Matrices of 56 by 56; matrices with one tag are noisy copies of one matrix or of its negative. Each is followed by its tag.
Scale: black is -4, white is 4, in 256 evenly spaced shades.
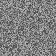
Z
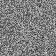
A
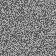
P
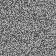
P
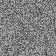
A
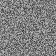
P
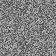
Z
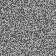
P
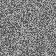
A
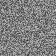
P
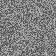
A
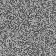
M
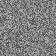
M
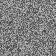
Z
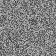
M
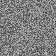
A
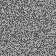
P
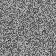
Z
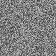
A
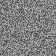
P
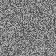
A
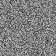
M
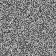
Z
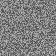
P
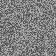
A
